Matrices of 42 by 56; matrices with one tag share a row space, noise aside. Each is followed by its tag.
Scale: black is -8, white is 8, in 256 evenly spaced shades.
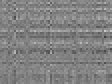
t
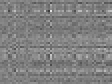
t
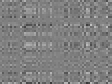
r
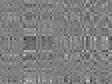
r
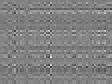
t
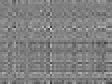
t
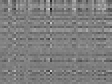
t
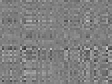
r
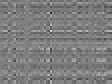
t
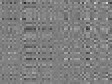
r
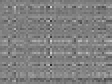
t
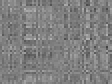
r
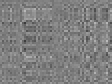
r
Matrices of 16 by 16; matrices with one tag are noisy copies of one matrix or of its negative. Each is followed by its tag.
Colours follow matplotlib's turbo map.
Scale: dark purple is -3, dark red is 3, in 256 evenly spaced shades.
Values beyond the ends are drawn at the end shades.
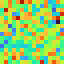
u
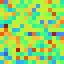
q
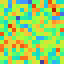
u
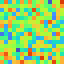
q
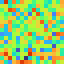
q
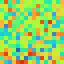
q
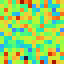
u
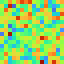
u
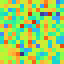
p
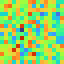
p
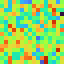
u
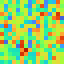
p
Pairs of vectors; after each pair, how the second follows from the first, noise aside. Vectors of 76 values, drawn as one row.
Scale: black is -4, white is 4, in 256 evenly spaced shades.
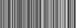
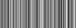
sign-scrambled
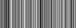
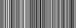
sign-scrambled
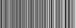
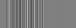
partly zeroed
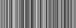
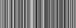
sign-scrambled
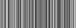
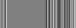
partly zeroed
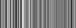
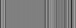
partly zeroed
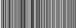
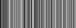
sign-scrambled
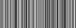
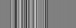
partly zeroed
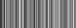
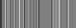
partly zeroed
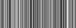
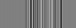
partly zeroed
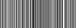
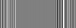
partly zeroed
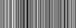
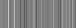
partly zeroed
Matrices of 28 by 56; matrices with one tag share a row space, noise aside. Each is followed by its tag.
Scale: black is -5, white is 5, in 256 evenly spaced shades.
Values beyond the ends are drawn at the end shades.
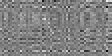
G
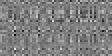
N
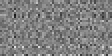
N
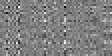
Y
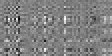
Y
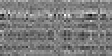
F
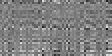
G
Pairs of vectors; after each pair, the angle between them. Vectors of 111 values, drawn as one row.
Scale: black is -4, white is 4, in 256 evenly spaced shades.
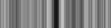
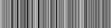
orthogonal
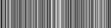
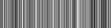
orthogonal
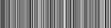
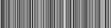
nearly parallel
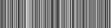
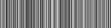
nearly opposite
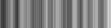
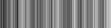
nearly parallel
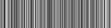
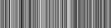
orthogonal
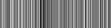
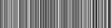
partly aligned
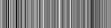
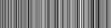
partly aligned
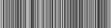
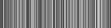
nearly opposite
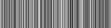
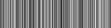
nearly opposite
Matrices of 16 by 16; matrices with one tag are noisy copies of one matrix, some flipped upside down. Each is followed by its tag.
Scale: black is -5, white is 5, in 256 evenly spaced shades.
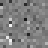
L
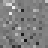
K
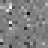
L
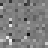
L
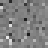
L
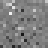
K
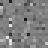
L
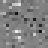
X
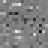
X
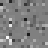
L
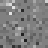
K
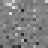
K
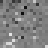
K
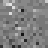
K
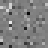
L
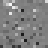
K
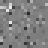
L
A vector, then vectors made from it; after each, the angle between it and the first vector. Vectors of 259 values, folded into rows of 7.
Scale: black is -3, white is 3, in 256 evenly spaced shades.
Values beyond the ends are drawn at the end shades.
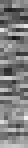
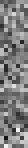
orthogonal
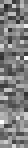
partly aligned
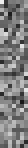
orthogonal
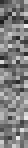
partly aligned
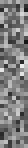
orthogonal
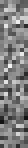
partly opposed
